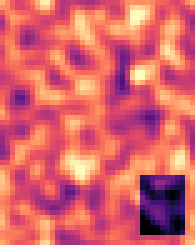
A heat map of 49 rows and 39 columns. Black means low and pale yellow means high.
The texture is blotchy. Values change most from cell to cell in the bottom right. An odd patch, lower than its surroundings, sits in the bottom right. The halves do not mirror each other. The ninth with the lowest average is the bottom right. The values are skewed, with a long tail toward low values.
